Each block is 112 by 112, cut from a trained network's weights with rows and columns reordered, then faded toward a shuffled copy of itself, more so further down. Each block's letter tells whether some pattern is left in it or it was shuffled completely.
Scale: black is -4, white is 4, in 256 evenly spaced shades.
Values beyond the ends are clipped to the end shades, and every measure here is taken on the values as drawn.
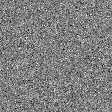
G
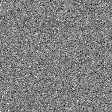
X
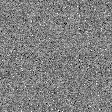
X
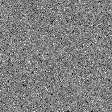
X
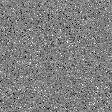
X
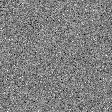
G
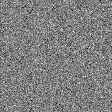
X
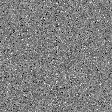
X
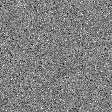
G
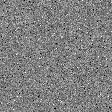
G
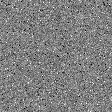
G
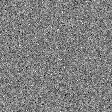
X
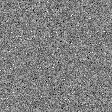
X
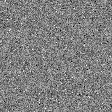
X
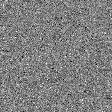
X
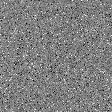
G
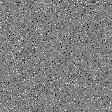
X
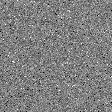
X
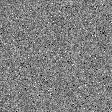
G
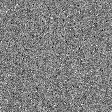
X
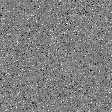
X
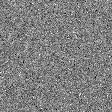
G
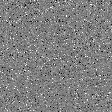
X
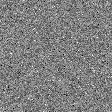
X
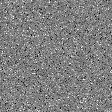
G
